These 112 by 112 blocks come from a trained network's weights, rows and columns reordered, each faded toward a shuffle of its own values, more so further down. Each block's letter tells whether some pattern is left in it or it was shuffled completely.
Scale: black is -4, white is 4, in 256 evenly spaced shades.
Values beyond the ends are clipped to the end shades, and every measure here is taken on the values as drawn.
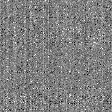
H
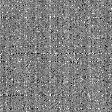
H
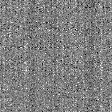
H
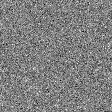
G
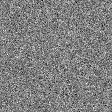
G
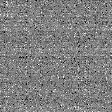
H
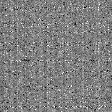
H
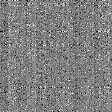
H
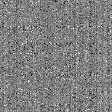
H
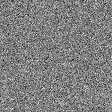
G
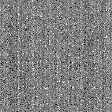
H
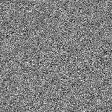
H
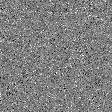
G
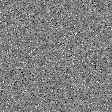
G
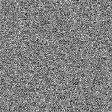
H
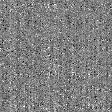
H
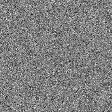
H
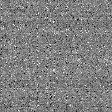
H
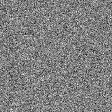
H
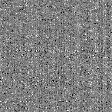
H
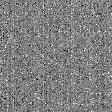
H
